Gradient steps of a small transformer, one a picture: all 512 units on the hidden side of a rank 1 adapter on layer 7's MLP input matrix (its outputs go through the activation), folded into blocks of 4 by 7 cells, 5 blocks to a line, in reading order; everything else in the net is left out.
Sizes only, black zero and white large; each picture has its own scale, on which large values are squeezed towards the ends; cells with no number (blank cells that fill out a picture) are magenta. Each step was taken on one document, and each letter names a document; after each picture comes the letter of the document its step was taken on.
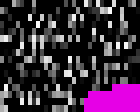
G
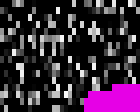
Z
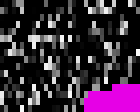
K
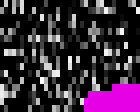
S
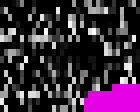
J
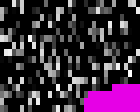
K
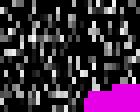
Z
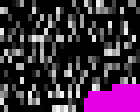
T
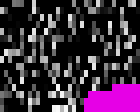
T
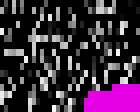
S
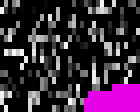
S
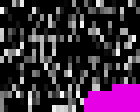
T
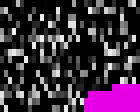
J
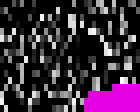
J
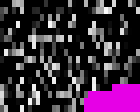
K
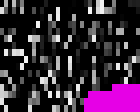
S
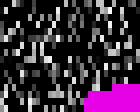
G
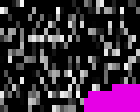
T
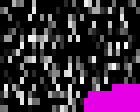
G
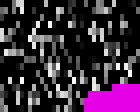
K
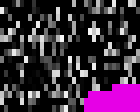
Z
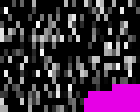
G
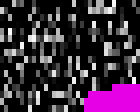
Z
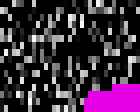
T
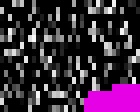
Z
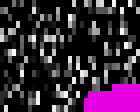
Z
